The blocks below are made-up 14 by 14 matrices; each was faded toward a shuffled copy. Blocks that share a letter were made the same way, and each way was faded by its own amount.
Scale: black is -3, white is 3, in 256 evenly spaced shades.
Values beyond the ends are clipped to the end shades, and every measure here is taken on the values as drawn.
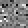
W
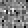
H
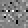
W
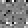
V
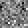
H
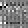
V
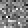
H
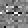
V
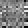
V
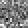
H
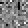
H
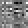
V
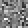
H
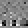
V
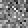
H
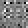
V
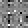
V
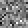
H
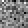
H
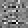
V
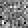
H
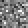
H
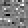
W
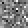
H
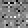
W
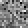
H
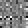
V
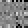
V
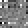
V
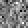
H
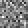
H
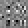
V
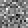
H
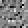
W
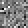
H
